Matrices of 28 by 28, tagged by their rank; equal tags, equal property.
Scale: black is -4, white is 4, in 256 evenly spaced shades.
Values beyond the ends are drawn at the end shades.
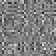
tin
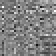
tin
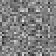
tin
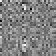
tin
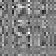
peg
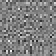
tin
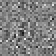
tin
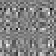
peg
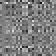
peg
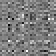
peg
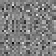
tin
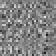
tin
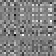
peg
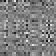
peg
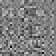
tin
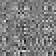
tin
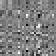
peg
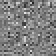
tin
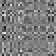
peg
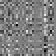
peg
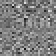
tin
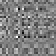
peg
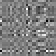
peg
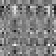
peg
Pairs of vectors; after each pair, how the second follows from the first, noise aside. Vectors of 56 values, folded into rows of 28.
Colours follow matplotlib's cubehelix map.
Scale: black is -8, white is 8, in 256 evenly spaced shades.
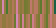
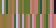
scaled up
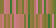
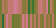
shuffled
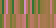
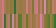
shuffled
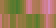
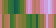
scaled up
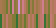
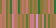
reversed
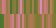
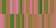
negated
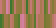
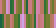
scaled up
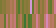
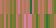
negated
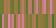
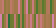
negated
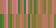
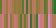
reversed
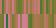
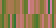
reversed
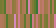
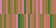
reversed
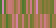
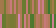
reversed
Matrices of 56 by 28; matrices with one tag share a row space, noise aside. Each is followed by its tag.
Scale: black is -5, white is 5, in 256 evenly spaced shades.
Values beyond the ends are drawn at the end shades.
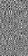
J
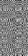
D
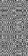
D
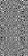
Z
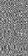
J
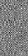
J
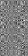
Z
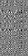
J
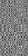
J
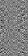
Z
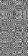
D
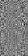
Z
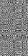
D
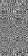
D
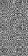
D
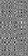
J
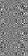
Z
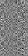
Z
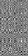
J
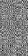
D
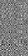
J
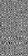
J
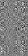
Z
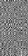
J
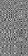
J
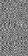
J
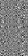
Z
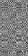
D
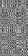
D
